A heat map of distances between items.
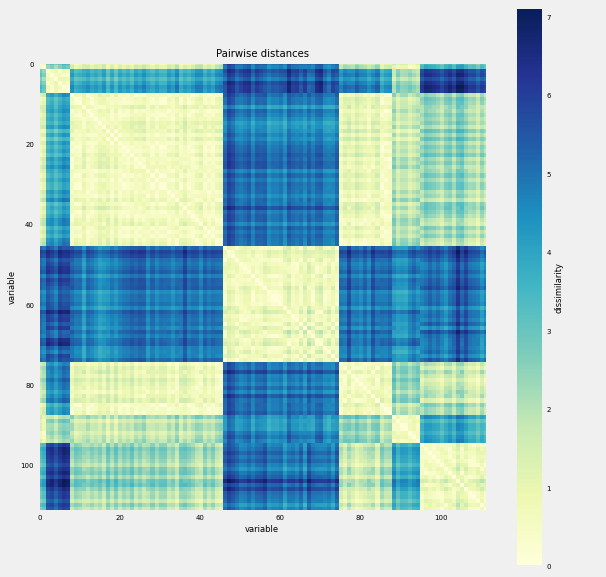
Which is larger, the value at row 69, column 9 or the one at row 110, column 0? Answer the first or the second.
the first
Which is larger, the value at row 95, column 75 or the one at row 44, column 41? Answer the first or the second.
the first
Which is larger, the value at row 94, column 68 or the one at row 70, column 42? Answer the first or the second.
the second
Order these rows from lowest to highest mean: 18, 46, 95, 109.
18, 109, 95, 46
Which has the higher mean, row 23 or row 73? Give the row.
73
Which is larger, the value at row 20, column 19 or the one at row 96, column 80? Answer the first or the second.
the second
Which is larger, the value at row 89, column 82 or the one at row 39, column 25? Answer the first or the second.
the first
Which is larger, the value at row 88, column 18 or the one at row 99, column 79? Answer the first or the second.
the first
